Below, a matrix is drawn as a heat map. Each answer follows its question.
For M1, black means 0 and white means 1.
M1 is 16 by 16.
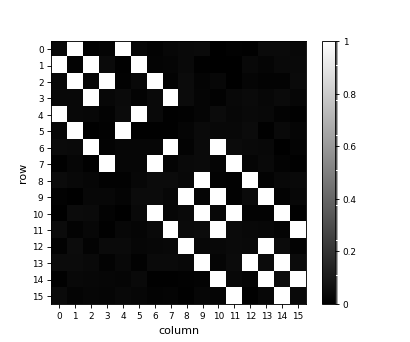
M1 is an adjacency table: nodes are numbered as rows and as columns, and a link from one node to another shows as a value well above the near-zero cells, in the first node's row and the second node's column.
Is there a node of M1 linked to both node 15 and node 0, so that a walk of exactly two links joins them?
no
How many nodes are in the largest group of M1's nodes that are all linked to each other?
2
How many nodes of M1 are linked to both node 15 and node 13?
1
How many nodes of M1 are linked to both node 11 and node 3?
1
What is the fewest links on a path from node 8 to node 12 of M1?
1
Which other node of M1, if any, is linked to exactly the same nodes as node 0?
node 5
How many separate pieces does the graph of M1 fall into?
1
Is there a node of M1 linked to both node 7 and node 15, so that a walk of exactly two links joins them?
yes
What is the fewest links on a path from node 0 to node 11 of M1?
5
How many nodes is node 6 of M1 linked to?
3
